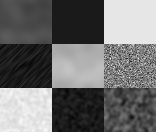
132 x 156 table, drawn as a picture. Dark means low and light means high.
The table splits into 3 rows of 3 panels. Panel 1,1: low, smooth, faint in contrast. Panel 1,2: very low, flat. Panel 1,3: very high, flat. Panel 2,1: very low, slanting up to the right, faint in contrast. Panel 2,2: high, smooth, faint in contrast. Panel 2,3: middling, fine-grained, strong in contrast. Panel 3,1: very high, blotchy, faint in contrast. Panel 3,2: very low, blotchy, faint in contrast. Panel 3,3: low, blotchy.
